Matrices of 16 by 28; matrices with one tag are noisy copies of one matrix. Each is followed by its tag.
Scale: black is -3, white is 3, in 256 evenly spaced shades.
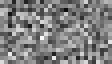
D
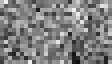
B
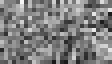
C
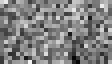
B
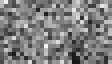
B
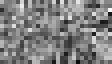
C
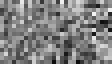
C
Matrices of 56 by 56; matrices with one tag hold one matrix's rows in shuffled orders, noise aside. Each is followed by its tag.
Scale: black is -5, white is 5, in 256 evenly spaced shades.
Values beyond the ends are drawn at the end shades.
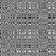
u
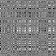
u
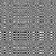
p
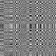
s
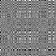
u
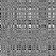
u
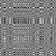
p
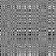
u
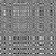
p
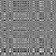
p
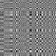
s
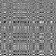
p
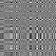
s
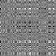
u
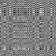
p
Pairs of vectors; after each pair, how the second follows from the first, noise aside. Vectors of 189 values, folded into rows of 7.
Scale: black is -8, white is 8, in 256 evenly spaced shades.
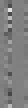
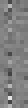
wrapped around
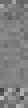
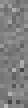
shuffled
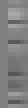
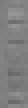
shrunk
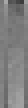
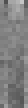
negated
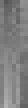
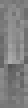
wrapped around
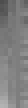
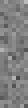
shuffled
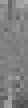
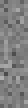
shuffled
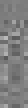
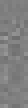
shrunk
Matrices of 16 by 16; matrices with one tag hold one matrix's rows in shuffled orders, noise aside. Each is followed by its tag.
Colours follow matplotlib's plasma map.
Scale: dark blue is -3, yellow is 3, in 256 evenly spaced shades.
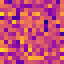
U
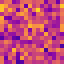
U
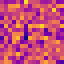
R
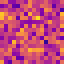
U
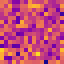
U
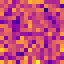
U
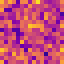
U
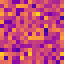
U
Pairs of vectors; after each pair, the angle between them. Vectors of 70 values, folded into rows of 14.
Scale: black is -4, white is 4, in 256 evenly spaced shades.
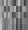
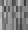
nearly parallel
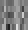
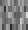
partly opposed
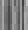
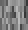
partly opposed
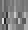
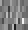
partly opposed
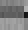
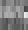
nearly opposite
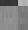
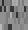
orthogonal
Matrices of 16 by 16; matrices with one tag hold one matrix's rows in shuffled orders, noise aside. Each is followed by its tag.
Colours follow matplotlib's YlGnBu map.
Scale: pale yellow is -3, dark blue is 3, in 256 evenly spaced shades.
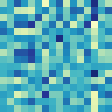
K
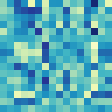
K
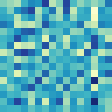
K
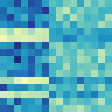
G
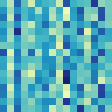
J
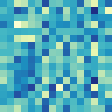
K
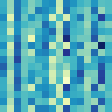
J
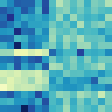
G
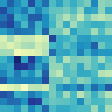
G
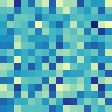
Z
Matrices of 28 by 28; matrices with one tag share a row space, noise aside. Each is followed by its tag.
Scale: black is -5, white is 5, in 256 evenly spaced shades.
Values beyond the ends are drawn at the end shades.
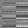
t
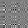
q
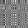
q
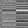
t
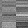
t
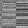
t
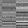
t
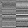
t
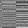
t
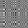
q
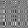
q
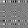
q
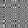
q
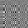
q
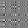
q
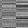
t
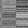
t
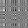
q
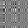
q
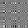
q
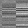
t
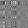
q
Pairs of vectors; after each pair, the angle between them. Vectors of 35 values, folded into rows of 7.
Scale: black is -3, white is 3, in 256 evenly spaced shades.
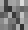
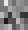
partly opposed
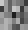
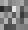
partly aligned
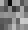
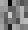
partly aligned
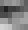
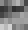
nearly parallel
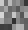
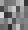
partly aligned
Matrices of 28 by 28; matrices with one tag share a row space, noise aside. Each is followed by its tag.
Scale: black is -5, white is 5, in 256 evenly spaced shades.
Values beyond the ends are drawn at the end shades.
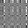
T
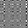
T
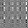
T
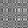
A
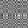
A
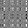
T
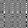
T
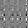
T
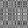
A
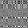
A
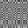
A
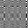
T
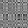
A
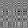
A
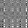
T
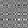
A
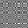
A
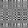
A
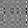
T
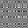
A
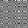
A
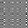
T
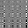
T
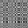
A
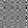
T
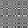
A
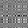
A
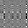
T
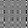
T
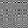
A
